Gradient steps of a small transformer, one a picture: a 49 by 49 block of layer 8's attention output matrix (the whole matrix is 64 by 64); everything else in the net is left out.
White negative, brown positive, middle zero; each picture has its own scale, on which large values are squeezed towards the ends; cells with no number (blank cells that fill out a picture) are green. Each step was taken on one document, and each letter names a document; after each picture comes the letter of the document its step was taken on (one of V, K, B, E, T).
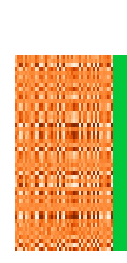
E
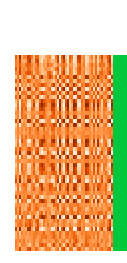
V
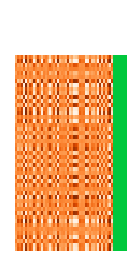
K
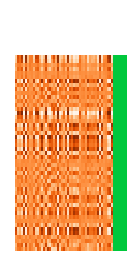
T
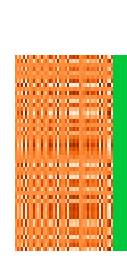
T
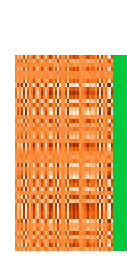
T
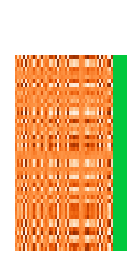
T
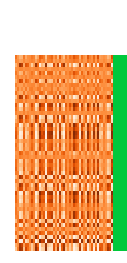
E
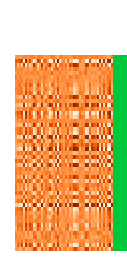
K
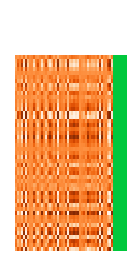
T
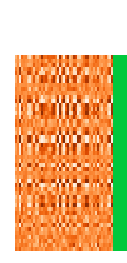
V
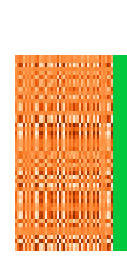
E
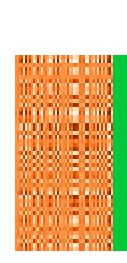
K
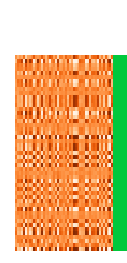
K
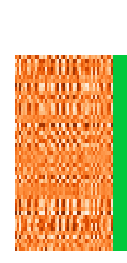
V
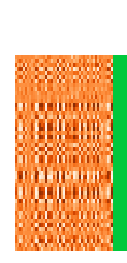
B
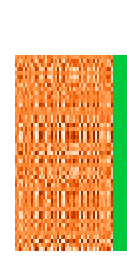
B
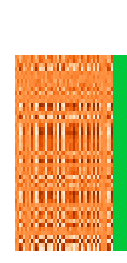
B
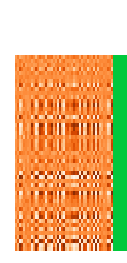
B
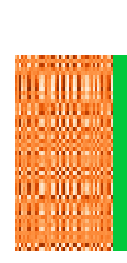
V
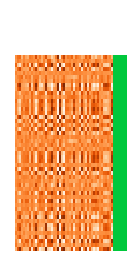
B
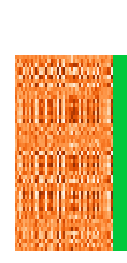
B
